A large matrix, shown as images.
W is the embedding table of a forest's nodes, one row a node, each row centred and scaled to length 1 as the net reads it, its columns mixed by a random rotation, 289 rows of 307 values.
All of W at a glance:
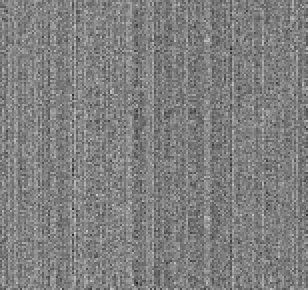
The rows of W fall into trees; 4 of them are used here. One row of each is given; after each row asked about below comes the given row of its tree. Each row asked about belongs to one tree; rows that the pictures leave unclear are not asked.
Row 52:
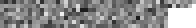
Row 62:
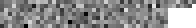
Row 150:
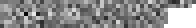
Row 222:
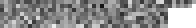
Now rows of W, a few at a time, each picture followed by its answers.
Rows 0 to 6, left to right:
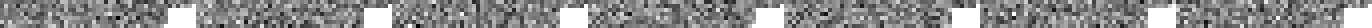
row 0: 222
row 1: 62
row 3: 150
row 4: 150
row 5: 52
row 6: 52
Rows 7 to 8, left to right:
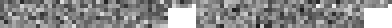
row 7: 222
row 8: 62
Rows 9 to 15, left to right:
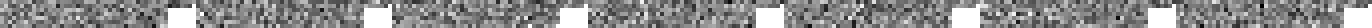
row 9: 150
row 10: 62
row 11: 222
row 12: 62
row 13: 62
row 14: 150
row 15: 62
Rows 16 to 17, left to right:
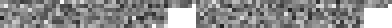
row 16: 222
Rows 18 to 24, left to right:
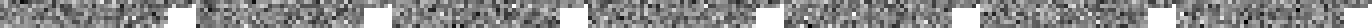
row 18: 222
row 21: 222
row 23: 150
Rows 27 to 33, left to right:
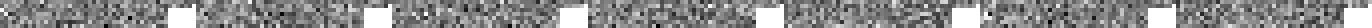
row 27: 62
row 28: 62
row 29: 52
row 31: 222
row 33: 222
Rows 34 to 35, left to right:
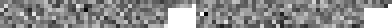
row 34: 52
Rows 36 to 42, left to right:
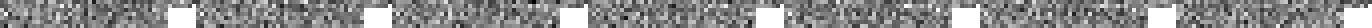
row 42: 62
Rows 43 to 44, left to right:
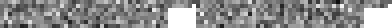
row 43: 62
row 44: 62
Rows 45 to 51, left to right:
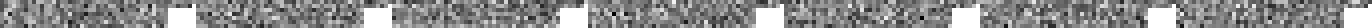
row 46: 150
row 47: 222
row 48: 150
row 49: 52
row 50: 62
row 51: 62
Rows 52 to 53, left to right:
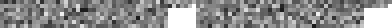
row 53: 52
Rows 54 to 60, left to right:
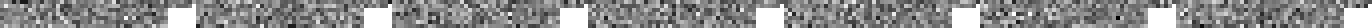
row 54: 222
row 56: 150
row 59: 150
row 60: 62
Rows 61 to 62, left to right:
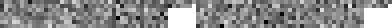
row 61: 222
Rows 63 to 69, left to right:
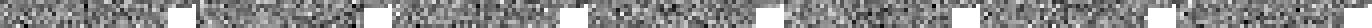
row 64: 222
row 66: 52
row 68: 62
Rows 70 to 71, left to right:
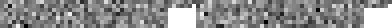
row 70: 62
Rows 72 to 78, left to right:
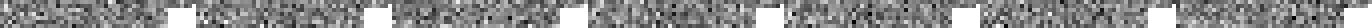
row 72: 150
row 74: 222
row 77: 62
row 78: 222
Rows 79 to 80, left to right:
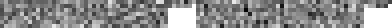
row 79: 222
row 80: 62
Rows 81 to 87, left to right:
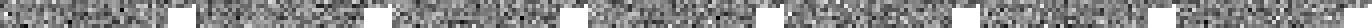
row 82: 222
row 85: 62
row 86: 62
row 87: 52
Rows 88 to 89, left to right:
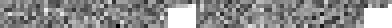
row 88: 52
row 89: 222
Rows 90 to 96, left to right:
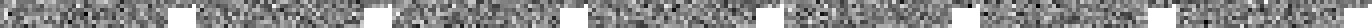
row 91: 52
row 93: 52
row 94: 150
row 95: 150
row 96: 52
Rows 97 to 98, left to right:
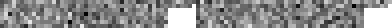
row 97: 62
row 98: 222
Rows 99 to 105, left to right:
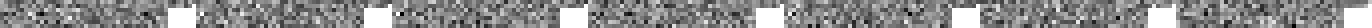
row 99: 150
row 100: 62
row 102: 150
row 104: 52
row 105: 52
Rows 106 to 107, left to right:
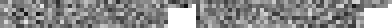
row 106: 150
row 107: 222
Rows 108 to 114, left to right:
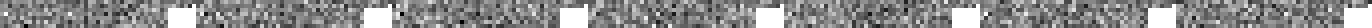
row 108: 62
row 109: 62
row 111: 62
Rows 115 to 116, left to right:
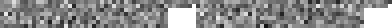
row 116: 62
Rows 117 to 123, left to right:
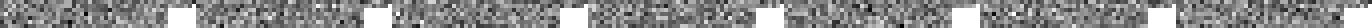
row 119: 62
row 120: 150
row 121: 52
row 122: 150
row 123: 62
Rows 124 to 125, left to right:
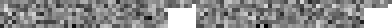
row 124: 150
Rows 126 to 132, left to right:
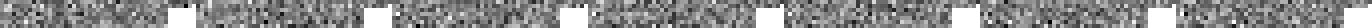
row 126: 150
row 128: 62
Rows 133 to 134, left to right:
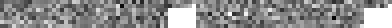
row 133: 222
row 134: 150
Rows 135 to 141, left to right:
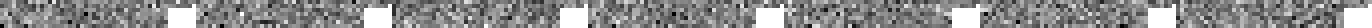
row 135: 62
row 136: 62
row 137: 222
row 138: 62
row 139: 62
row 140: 150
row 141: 222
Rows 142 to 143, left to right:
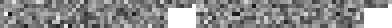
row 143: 150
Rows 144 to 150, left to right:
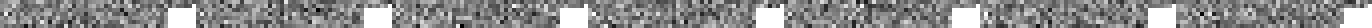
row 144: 62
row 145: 62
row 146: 62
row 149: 62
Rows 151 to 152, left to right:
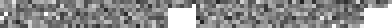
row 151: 62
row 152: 222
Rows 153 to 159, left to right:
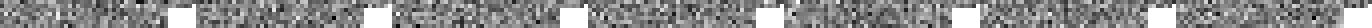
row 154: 52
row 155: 62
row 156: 62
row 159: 150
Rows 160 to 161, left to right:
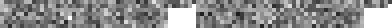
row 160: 150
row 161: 150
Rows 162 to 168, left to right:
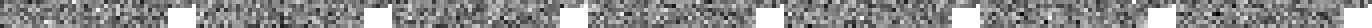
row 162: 222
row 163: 62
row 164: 52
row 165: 150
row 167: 150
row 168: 150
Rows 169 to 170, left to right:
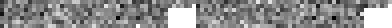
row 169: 222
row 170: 222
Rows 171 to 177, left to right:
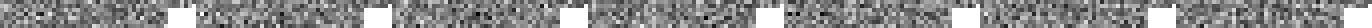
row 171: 150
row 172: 62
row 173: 62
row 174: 222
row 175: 150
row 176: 62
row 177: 62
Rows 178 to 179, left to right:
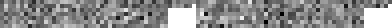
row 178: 222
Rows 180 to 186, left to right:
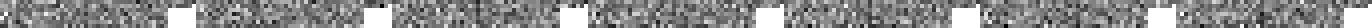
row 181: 150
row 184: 62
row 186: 62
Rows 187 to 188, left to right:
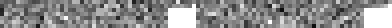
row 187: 222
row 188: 52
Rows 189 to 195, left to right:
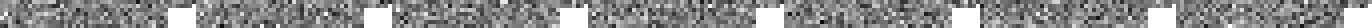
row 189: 62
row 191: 150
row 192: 62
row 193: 150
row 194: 222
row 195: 222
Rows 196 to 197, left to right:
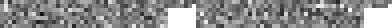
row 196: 150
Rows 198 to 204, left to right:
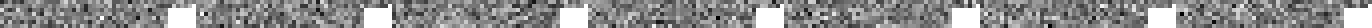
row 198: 52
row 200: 222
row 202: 150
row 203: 62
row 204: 150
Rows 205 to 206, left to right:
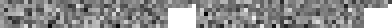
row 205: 52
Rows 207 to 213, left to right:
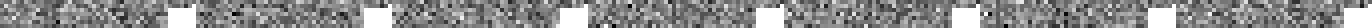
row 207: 150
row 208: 150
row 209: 150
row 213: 150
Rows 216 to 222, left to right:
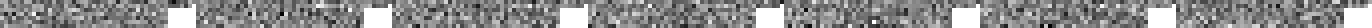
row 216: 150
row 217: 62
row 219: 62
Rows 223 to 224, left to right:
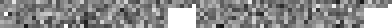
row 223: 62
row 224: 62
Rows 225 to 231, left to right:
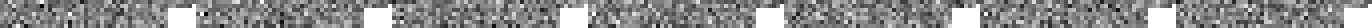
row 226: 62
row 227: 52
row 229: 150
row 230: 62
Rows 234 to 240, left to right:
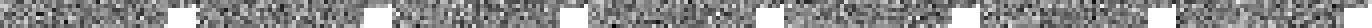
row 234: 150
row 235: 52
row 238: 222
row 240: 222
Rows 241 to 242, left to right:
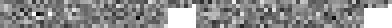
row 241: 150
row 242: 52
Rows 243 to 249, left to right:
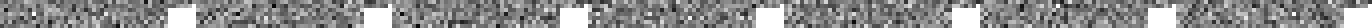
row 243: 52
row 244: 150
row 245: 62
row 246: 52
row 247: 62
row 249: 150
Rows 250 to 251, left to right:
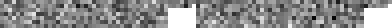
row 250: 150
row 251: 222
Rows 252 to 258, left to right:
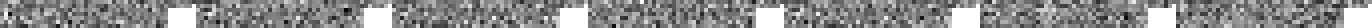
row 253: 52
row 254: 52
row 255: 62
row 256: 52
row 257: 150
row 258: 222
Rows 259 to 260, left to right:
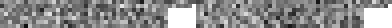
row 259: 62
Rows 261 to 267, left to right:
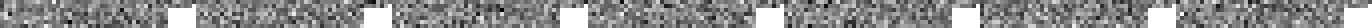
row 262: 150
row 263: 62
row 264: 150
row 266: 222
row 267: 62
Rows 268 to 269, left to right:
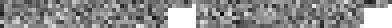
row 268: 222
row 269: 150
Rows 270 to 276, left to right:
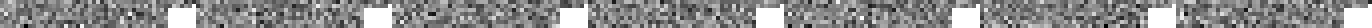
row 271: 62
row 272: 150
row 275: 222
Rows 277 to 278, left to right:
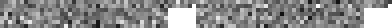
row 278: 62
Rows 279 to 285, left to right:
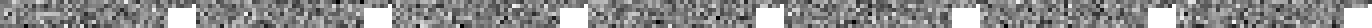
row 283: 62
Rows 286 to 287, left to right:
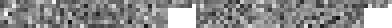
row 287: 222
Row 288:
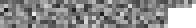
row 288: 52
